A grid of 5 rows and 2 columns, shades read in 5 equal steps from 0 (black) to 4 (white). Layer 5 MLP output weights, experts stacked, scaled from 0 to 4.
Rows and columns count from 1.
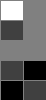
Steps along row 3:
same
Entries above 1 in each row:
2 1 2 0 0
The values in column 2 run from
0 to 2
